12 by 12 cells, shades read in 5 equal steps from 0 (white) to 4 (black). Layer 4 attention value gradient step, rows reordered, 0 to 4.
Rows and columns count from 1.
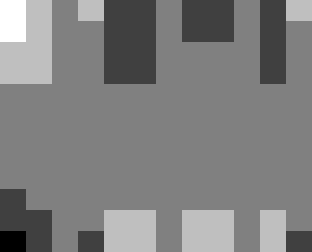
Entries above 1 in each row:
8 10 10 10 12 12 12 12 12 12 7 7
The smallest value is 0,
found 2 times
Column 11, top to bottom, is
3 3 3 3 2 2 2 2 2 2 1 1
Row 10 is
3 2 2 2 2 2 2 2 2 2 2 2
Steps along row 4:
same up same up same down same same same up down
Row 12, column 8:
1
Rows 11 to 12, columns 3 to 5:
2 2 1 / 2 3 1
